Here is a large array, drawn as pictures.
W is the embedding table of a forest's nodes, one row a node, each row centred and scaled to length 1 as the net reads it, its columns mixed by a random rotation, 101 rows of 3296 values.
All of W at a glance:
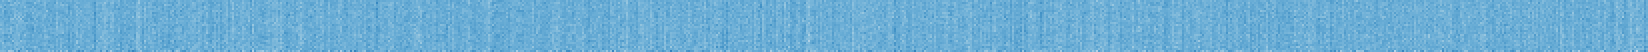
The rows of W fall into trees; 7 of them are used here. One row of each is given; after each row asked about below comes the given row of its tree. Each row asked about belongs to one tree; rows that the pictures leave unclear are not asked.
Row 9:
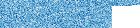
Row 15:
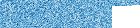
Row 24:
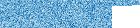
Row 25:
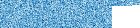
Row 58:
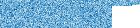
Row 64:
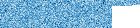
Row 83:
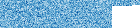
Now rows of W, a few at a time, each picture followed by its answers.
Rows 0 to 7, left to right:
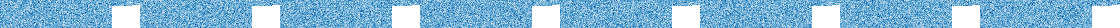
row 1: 64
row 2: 15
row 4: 25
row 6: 83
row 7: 58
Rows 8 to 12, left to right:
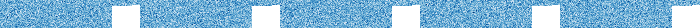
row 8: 58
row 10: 58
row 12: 64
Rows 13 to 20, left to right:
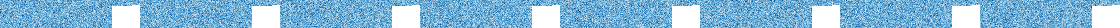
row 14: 9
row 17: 83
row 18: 25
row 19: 58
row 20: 15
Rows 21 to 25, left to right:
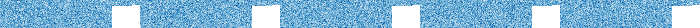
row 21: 83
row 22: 15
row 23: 64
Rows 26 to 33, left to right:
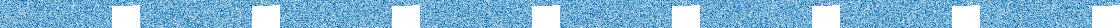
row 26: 25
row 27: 15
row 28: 64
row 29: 83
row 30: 15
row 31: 25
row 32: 25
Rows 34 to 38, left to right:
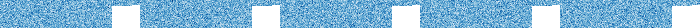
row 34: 25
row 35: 83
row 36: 24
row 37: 9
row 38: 58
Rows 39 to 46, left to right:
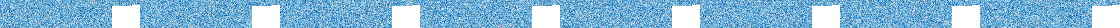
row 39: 58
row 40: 9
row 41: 25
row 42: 83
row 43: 58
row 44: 25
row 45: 9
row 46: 58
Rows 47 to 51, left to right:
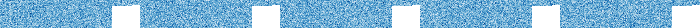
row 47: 15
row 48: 83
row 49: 64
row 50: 64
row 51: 24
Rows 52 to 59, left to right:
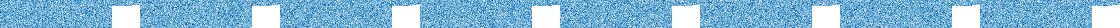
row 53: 58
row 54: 58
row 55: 24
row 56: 64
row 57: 58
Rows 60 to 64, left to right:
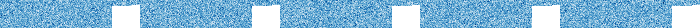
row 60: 58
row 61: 58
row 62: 25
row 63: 64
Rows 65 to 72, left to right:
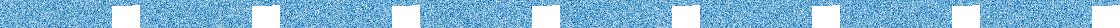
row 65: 64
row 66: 83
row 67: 58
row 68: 15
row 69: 15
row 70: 25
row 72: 25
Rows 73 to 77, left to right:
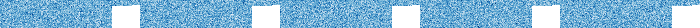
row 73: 15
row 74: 64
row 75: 25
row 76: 64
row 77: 25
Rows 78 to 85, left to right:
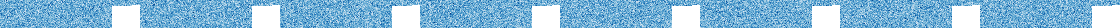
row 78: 58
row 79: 25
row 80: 15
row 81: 15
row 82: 9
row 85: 64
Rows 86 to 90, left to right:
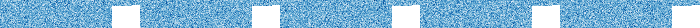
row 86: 64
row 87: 83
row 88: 64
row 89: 25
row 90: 24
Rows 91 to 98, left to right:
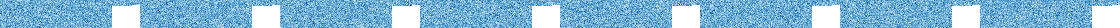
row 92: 83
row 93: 83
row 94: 25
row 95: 83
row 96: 58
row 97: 64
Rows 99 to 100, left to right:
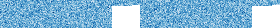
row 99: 25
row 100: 58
